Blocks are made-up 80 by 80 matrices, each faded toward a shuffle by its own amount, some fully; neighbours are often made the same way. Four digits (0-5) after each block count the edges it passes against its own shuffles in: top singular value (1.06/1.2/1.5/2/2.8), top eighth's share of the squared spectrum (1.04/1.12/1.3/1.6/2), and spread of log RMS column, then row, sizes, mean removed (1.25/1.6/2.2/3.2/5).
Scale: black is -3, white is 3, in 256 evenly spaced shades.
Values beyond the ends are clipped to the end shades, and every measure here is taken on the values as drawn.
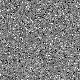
0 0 1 0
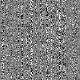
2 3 4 0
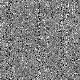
1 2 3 0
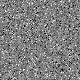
0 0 1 0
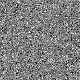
0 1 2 0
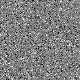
0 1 1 0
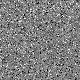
0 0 0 0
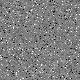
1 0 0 0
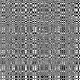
5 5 4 4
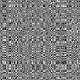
5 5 4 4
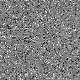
3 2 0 0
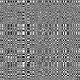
5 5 4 4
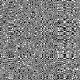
5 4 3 3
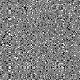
4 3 2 2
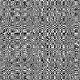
5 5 4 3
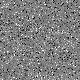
0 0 0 0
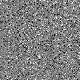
3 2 0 1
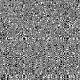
4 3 2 2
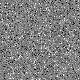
2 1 0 0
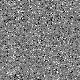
3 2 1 0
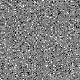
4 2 1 1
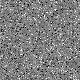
1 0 0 0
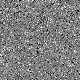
1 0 0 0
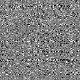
4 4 1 3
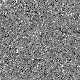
2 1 0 1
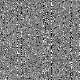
2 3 3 0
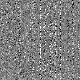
2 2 3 0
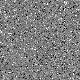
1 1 1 0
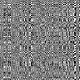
5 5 4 3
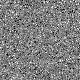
1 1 0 0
